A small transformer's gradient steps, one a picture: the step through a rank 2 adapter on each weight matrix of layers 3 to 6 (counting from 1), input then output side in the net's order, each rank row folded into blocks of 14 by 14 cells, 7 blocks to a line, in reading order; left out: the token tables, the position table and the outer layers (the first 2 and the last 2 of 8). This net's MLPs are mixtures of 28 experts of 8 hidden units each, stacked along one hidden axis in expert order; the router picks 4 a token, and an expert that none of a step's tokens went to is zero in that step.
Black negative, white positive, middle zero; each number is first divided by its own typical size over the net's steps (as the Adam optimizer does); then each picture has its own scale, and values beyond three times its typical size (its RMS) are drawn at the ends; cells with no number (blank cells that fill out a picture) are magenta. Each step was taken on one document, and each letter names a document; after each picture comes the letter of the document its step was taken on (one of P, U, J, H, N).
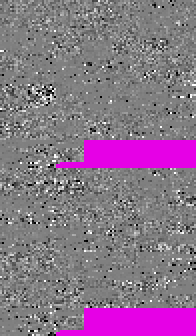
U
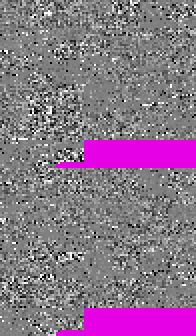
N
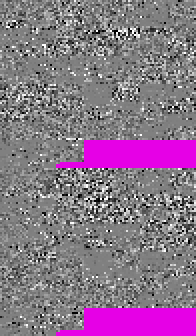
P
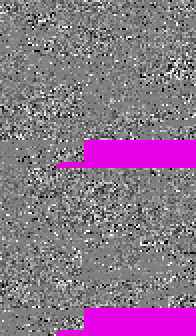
U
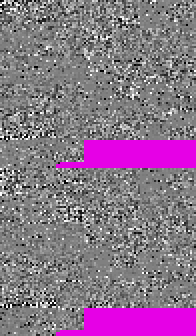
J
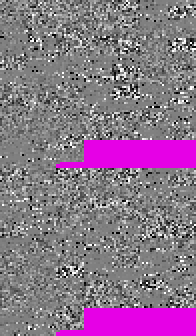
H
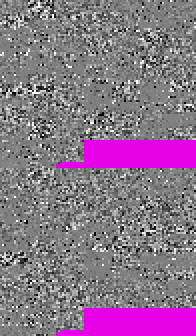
P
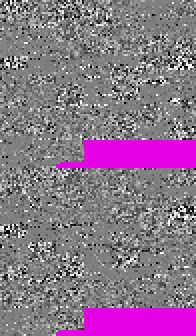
H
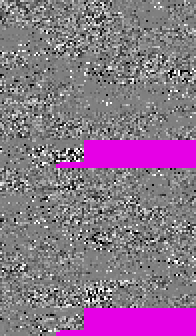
P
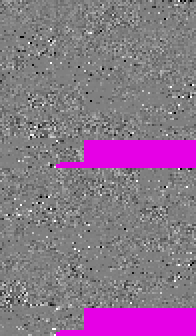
U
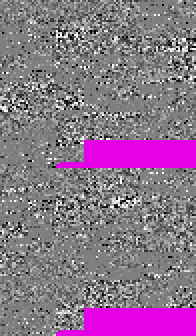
H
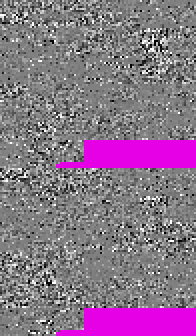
P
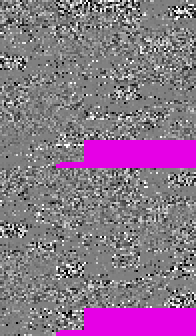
H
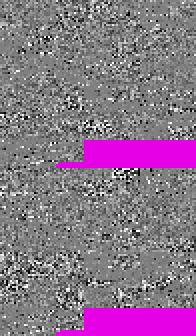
J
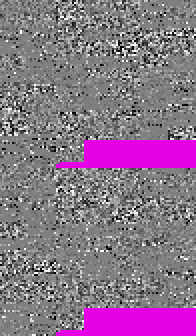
J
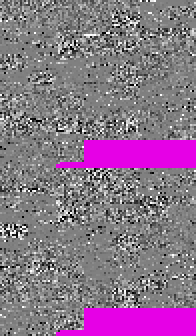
J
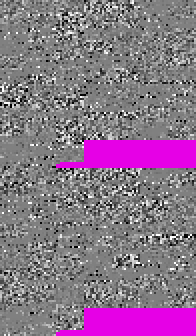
H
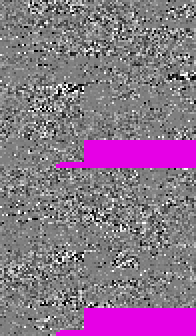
J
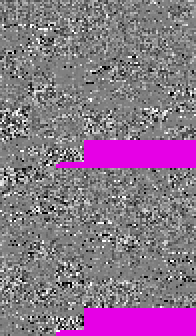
P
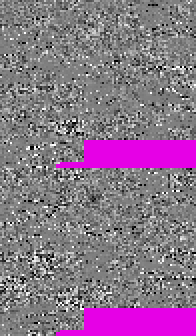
J
